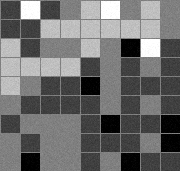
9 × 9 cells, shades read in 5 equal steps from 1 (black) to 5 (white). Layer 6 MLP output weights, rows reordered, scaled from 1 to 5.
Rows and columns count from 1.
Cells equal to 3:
25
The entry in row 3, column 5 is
4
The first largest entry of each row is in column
2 3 8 1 1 1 2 1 1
